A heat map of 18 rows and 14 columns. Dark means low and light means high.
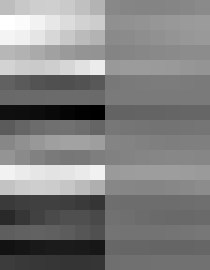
A vertical seam about 50% of the way across splits the table, and the right part is calmer. The ninth with the highest average is the top left. The grain runs across in streaks.
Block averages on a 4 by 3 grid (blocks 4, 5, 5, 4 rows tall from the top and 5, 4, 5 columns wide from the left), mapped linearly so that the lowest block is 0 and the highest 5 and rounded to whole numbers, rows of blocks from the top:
5 3 3
1 2 2
3 3 2
0 1 2
